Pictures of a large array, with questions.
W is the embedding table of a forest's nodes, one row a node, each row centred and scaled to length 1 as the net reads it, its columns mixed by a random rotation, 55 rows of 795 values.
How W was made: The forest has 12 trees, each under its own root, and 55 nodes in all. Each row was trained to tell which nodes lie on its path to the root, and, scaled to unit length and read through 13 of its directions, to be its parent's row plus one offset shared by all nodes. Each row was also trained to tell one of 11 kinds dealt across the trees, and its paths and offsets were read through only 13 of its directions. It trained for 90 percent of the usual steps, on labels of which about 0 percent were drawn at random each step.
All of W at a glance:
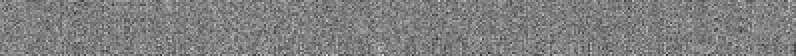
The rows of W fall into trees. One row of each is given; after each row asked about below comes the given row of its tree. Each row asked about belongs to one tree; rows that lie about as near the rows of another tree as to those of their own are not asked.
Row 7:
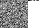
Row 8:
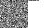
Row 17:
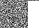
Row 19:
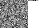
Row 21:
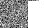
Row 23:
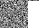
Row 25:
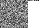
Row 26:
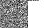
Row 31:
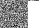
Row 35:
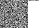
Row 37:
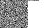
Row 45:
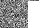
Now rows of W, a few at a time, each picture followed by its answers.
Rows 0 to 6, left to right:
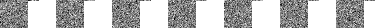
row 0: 7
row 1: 7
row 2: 25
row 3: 19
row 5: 19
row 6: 17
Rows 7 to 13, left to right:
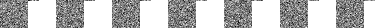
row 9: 7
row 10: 35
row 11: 26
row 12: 23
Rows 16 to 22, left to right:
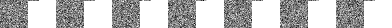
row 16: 8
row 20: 37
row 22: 26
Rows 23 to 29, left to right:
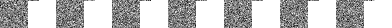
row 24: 35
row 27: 37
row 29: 26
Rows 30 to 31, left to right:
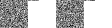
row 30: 37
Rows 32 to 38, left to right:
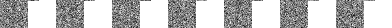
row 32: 23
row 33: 19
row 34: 8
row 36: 23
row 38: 45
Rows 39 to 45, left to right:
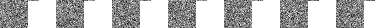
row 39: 19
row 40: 7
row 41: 23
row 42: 31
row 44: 17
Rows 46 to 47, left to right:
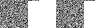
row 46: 25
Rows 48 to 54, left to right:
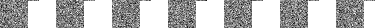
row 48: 21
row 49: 26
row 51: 8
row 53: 17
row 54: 37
